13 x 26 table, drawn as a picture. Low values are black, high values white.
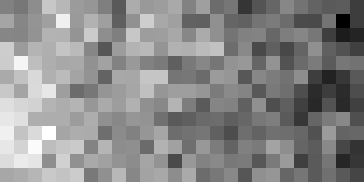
The ninth with the highest average is the bottom left. The field climbs toward the left. The values follow a bell shape. No regular stripes run through it.
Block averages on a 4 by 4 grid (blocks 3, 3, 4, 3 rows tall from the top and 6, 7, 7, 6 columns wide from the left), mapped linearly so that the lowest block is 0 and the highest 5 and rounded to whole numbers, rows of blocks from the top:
3310 / 4320 / 5310 / 5320
